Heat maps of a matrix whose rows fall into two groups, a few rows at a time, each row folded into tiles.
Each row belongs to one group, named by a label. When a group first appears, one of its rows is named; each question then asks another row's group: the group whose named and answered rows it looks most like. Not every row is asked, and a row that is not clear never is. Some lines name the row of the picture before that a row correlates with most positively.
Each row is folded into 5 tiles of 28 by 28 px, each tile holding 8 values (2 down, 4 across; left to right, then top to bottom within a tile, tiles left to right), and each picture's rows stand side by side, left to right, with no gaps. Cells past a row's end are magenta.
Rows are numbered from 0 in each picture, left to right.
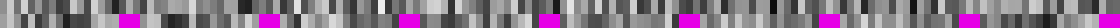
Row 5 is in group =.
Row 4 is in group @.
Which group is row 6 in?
=
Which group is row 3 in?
@
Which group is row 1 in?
@
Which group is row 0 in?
@
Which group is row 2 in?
=
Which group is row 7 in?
@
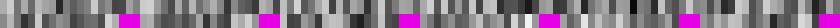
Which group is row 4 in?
=
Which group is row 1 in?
@
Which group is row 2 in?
=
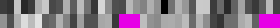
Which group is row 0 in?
=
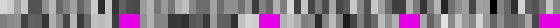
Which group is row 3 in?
=
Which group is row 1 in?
@
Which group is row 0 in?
@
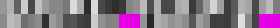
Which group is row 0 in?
@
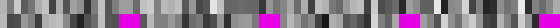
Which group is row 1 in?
@
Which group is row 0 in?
=
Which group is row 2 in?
@
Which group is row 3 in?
=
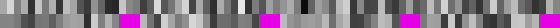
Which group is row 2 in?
=
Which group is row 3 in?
@
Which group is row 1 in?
=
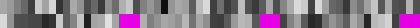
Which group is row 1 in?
=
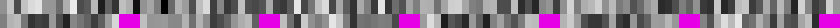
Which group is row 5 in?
=
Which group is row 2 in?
=
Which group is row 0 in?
@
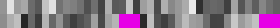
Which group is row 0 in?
@
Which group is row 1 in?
@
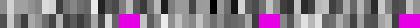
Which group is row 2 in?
=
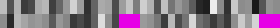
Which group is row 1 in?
@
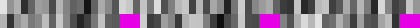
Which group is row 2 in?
=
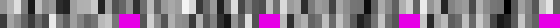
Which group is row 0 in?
@
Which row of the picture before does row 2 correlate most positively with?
0
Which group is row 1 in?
@
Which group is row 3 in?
=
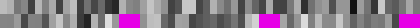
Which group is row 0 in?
@
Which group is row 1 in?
@
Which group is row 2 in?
=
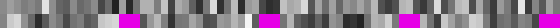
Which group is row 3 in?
=
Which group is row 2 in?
@
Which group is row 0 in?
@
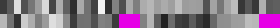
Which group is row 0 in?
=
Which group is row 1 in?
@
